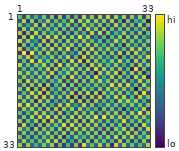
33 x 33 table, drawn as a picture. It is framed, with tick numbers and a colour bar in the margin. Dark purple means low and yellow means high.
The field is checkered. No row or column stands out. Overall the values sit about 50% of the way up the scale. No overall slope runs across the table. There is no seam. The histogram has two humps.
